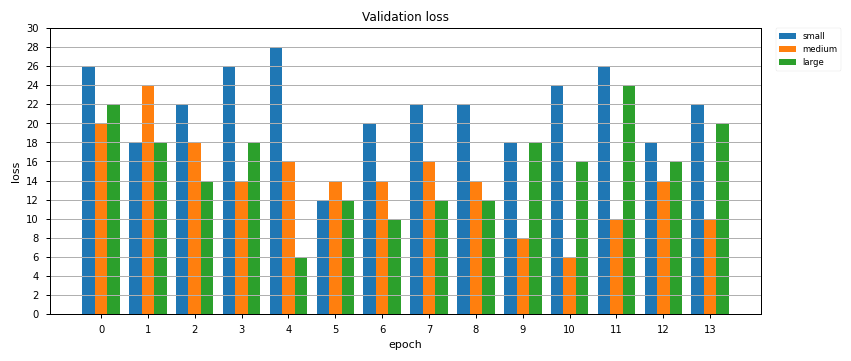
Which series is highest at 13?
small
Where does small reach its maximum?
4
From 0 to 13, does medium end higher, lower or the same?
lower
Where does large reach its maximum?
11
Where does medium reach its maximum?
1
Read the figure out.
Title: Validation loss
x-axis: epoch, ticks 0 1 2 3 4 5 6 7 8 9 10 11 12 13
y-axis: loss, ticks 0 2 4 6 8 10 12 14 16 18 20 22 24 26 28 30
Legend: small, medium, large
Values:
small: 26 18 22 26 28 12 20 22 22 18 24 26 18 22
medium: 20 24 18 14 16 14 14 16 14 8 6 10 14 10
large: 22 18 14 18 6 12 10 12 12 18 16 24 16 20
